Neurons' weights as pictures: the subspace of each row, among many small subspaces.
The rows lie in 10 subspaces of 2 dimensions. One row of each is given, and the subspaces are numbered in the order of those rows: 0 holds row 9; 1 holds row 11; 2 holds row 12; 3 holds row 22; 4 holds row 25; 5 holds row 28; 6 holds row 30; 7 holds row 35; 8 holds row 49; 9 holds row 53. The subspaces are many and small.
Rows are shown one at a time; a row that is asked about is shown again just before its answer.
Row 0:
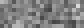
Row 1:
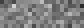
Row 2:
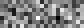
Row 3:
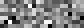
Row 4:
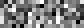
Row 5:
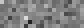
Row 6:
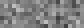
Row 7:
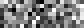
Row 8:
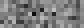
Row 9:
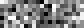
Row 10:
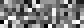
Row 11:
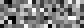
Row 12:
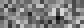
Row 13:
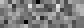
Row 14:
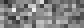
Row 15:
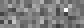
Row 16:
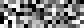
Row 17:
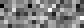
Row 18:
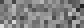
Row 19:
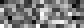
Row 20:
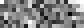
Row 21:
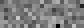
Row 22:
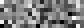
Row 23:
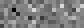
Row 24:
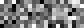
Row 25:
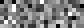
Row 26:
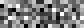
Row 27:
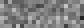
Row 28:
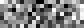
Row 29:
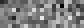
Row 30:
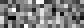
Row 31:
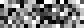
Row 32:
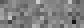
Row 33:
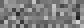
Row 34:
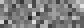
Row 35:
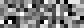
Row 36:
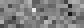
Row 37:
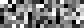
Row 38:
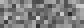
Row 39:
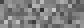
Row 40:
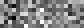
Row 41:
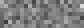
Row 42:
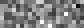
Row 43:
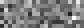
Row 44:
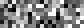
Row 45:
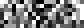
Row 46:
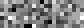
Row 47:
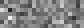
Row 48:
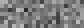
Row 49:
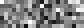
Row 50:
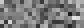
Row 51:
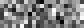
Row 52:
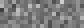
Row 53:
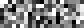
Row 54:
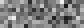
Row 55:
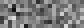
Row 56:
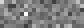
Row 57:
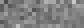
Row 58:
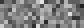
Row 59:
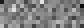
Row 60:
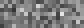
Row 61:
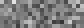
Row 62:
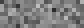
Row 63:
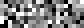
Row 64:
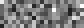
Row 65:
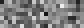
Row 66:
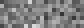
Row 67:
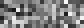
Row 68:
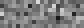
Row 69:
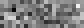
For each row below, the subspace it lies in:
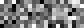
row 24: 4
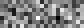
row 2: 2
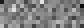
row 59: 4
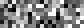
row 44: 2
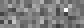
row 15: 7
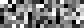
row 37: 9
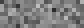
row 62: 7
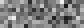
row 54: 1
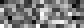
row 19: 3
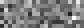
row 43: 3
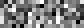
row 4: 9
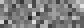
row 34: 0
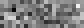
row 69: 0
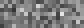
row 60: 9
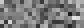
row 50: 3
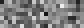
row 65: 1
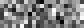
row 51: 5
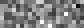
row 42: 5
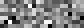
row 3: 0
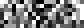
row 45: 5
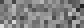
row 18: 4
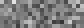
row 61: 8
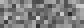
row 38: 5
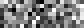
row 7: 5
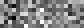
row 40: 3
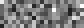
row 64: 0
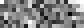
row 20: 8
